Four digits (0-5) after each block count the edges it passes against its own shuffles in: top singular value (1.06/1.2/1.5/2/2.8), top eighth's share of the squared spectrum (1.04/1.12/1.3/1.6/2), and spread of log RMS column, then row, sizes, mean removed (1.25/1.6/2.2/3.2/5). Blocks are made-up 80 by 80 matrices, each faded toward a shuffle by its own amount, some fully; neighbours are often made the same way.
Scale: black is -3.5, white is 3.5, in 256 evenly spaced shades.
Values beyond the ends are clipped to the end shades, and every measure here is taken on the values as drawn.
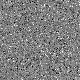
0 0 0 0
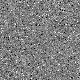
0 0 0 0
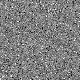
0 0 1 0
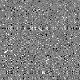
4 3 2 2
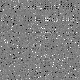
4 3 1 1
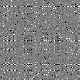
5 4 2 2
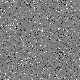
2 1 0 0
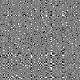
5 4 2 2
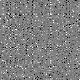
4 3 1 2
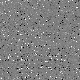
3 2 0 1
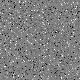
1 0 0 0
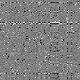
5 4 2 2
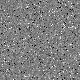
0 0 0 0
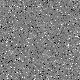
1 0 0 0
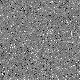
0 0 0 0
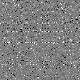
4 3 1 2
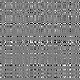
5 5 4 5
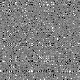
4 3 1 2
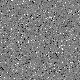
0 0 0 0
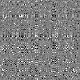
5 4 2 3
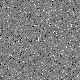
1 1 0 0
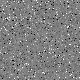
0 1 0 0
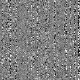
2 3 4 0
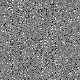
1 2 2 0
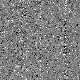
1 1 2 0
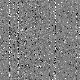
2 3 3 0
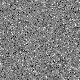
1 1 0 0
